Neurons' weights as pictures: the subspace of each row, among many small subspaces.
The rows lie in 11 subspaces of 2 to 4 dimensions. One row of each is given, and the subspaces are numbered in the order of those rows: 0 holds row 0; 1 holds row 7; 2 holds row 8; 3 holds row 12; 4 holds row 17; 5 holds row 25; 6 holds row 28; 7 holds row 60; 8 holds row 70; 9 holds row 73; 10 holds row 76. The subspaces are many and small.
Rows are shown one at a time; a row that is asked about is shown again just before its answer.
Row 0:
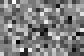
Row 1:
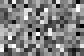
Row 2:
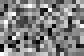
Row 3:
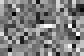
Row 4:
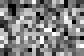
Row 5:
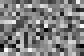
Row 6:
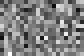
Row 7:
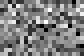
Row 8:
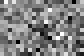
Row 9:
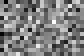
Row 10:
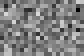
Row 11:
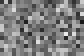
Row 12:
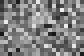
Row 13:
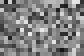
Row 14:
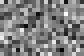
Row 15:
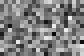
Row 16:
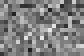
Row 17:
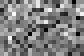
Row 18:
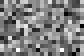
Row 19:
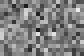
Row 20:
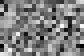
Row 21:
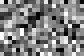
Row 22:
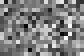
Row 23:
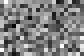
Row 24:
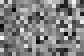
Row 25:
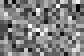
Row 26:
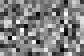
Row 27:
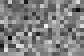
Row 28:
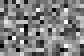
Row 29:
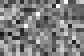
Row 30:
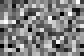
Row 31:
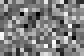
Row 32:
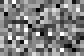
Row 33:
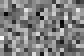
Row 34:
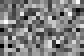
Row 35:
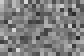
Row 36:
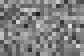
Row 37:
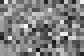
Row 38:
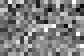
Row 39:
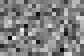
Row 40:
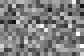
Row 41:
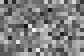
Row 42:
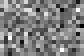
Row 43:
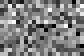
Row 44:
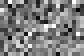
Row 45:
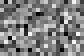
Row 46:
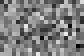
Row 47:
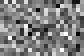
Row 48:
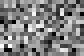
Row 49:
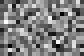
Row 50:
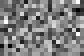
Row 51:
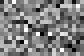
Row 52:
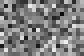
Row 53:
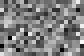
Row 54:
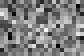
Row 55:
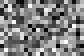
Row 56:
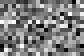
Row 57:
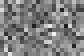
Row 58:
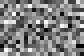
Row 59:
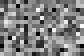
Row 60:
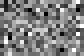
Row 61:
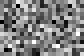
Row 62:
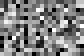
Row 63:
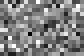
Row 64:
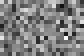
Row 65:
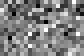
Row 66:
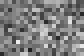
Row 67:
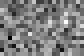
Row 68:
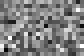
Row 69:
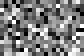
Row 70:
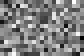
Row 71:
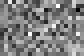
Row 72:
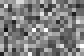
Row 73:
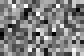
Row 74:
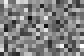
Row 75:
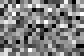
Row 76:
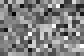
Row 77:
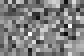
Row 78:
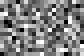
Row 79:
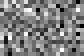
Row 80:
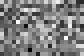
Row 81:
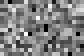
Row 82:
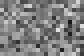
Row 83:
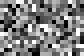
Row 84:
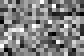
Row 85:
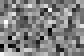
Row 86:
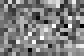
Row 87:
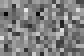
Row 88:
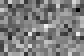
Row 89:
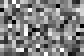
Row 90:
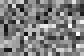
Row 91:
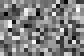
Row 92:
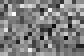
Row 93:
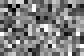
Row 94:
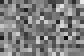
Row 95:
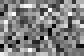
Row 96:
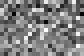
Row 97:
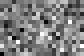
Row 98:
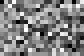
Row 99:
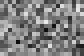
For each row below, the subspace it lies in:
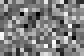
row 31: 2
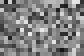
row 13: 7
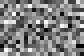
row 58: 4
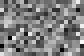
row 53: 5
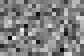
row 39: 5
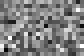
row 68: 4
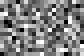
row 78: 6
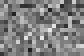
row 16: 10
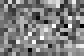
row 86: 9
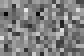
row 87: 6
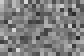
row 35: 3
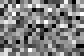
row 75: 4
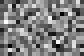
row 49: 3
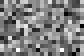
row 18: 2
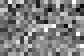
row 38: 1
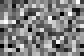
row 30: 3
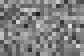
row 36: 0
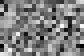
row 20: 5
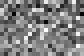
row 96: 4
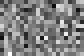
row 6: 7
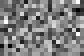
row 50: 3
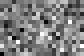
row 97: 0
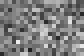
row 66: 0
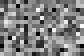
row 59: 6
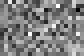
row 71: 9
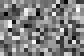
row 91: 5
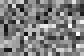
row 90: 3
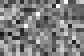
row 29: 0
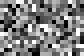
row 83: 8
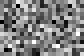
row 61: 8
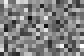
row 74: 8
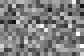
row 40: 1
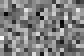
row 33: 6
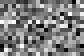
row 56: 1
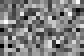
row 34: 3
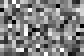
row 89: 0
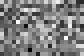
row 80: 0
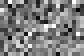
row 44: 1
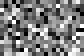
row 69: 0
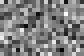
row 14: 2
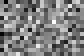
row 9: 8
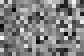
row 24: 7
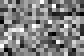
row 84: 3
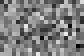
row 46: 5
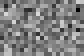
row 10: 5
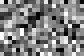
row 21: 2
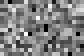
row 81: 8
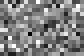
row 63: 10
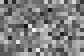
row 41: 2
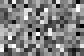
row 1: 9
